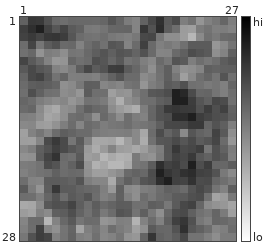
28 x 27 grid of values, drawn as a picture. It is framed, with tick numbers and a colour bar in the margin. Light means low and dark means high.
The centre is the ninth with the lowest average. The field is mottled with small blotches. Overall the values sit about 60% of the way up the scale. The middle right is the ninth with the highest average. No single row or column stands out from its neighbours. The values follow a bell shape.
